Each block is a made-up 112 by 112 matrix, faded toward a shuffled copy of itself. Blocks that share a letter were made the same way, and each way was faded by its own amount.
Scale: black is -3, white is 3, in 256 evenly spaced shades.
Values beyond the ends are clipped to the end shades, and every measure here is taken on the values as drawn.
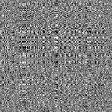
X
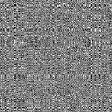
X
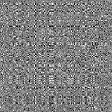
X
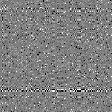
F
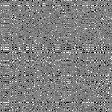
F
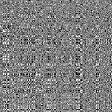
X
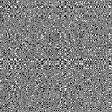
F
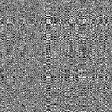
X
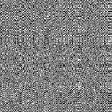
X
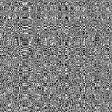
X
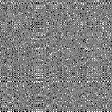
F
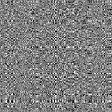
X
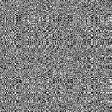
X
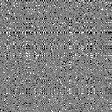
F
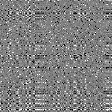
F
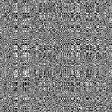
X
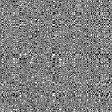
X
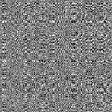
X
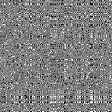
F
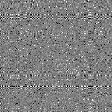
F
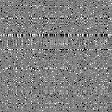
F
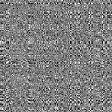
X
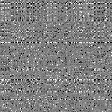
F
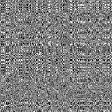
X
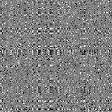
F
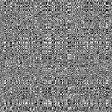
X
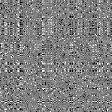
F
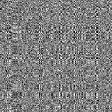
X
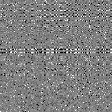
F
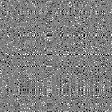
F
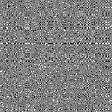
F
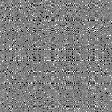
F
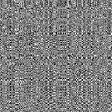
X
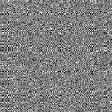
X
